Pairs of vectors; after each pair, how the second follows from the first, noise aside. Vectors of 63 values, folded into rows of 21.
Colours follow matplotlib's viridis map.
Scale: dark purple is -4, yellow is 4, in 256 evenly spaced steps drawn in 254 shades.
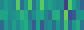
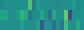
partly zeroed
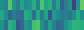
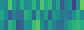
copied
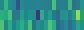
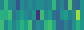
copied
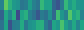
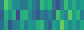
copied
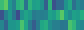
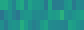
shrunk
